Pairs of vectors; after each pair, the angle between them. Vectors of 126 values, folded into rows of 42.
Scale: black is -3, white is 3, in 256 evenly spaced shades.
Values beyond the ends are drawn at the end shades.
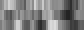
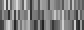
orthogonal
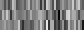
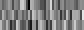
orthogonal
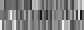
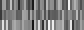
orthogonal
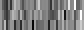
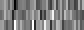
partly opposed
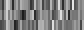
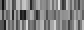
partly aligned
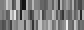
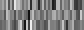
orthogonal
